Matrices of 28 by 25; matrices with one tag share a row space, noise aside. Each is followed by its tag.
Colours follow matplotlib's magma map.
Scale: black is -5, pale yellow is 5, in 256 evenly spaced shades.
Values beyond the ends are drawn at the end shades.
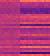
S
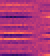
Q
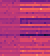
S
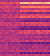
S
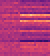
S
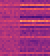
S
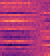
Q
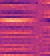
Q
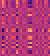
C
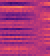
Q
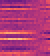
Q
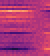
Q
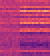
S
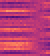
Q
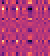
C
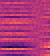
Q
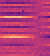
Q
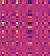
C
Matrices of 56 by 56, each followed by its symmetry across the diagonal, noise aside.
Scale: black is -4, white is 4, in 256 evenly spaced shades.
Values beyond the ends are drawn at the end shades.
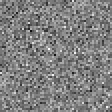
symmetric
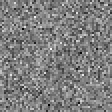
neither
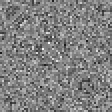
symmetric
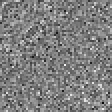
symmetric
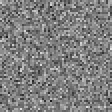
neither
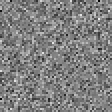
symmetric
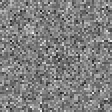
symmetric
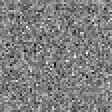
neither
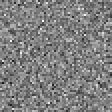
neither
